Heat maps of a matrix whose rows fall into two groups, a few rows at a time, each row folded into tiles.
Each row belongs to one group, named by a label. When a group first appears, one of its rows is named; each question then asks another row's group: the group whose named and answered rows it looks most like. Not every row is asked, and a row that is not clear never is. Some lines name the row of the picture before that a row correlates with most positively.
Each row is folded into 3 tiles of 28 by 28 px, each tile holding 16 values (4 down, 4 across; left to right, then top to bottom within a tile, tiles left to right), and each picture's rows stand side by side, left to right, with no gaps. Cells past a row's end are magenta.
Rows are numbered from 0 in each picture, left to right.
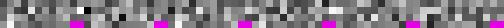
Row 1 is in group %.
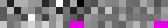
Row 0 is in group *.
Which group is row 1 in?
*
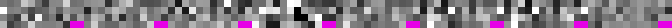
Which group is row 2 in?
*
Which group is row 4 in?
%
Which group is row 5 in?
%
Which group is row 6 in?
%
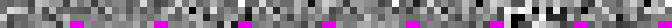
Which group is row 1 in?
*
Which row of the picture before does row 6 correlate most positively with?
0
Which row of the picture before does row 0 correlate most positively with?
3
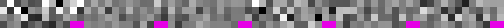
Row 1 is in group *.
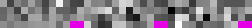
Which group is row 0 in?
*
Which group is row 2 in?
%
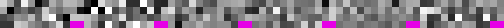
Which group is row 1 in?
*
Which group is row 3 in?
*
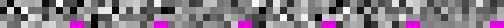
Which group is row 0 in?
*
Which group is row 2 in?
%
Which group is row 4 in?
%
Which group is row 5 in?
*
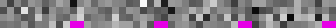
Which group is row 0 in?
*
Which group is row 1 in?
*
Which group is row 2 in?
%
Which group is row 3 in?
%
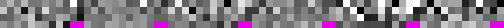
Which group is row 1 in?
*
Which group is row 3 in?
*
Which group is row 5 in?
*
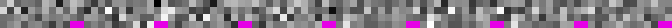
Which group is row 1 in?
*
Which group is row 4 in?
%
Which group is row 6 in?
%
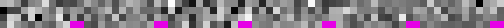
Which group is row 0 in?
%
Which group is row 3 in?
*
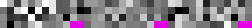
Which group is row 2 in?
%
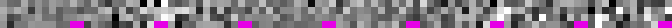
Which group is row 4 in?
*
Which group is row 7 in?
%
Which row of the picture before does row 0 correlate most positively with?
0
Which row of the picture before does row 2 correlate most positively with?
0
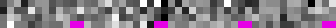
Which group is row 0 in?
%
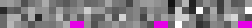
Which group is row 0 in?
%
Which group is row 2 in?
%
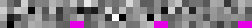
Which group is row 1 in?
%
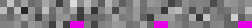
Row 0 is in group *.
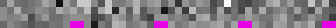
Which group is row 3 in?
*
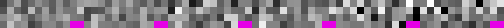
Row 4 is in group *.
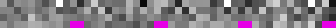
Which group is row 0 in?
*
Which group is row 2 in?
*
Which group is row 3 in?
*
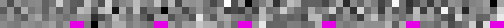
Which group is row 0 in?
*
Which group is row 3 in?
%
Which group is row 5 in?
*
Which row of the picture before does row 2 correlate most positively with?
0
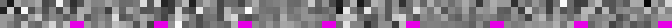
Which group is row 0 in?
*
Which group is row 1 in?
*
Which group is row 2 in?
%
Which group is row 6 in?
*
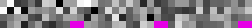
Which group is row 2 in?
%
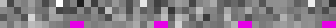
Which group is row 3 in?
*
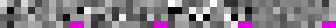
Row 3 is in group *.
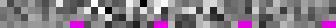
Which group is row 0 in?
*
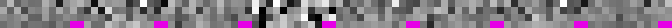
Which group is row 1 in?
*
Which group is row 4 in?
*
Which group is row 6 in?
*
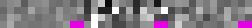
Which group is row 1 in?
%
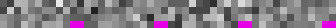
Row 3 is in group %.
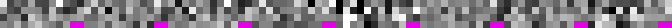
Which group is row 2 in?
*
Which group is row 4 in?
%
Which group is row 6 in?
%
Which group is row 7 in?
%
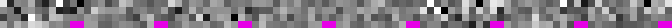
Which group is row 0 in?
*
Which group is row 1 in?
%
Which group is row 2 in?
%
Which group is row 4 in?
%
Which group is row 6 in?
*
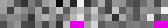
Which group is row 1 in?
%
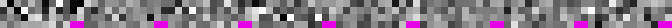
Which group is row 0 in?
*
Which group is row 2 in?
*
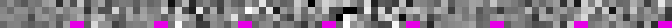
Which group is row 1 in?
%
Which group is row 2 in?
%
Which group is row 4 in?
%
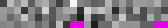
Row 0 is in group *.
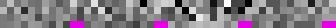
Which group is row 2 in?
*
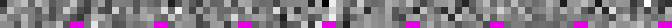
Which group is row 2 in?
%
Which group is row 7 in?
*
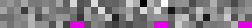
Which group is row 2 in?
%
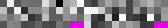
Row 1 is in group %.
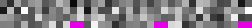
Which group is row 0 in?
*
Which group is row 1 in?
%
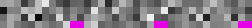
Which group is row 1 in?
%
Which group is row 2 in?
%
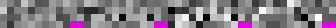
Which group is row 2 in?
%
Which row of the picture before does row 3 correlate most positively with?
1
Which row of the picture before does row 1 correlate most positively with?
2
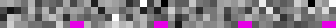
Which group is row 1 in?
*
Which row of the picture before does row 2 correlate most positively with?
0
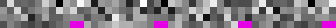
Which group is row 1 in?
*
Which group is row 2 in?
%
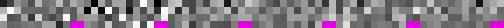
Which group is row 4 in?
%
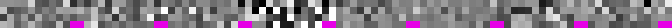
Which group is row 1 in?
%
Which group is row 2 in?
*
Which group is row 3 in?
*
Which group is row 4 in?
%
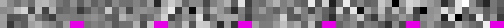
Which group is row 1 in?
*
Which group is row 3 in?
*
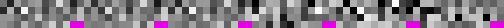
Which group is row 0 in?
*
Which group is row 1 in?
*
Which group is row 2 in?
*
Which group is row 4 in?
*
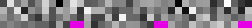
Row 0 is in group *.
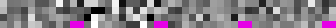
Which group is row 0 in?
*
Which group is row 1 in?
%
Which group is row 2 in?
%
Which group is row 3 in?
*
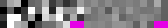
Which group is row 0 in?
%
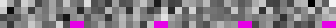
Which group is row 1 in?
*
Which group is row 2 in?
*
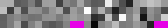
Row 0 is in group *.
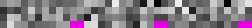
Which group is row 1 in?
%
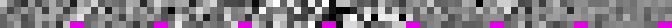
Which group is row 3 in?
*
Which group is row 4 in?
%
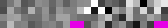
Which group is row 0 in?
%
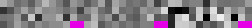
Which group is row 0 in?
%
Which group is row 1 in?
%
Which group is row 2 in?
%
